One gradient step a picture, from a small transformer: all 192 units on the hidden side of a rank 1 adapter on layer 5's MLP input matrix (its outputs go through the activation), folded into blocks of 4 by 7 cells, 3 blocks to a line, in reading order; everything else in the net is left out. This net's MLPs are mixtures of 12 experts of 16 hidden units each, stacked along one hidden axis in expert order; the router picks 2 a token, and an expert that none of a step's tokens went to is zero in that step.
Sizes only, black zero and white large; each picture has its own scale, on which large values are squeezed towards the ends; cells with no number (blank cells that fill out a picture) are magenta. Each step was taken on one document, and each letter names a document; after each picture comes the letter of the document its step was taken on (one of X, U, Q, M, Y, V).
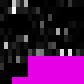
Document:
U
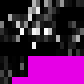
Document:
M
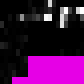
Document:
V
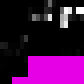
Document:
V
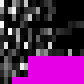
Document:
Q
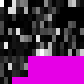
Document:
Q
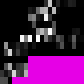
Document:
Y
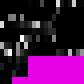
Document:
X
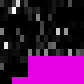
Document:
U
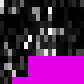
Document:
Q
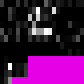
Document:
M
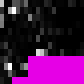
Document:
Q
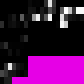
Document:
V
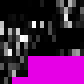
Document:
X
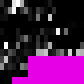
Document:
U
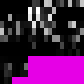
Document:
M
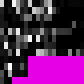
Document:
Q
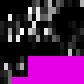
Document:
M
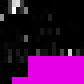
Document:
U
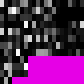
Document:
Q
